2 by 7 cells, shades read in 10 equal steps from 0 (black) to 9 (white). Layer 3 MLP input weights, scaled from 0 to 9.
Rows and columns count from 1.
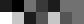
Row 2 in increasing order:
1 3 3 4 7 7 9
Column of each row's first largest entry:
3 1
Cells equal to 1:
3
